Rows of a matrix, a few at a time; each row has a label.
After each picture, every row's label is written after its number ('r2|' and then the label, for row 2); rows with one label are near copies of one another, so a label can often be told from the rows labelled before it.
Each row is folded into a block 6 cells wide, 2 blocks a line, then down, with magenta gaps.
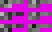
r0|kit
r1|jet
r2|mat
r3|jet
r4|mat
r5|kit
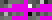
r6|kit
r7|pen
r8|jet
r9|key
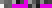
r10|pen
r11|mat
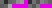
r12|kit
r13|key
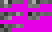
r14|jet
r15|jet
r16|kit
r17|key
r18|key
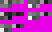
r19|jet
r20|pen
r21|mat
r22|pen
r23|pen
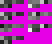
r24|mat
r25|pen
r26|mat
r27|jet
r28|key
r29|pen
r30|mat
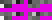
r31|pen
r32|key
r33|pen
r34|jet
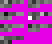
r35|jet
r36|kit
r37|kit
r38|pen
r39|key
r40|key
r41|mat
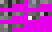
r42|mat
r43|jet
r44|jet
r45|pen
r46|jet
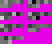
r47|jet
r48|kit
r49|pen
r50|mat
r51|mat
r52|key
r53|kit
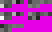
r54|pen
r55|key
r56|pen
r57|mat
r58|key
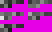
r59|mat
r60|key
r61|pen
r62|mat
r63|mat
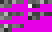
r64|key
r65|pen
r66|jet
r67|mat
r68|jet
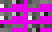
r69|pen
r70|key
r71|pen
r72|pen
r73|key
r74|mat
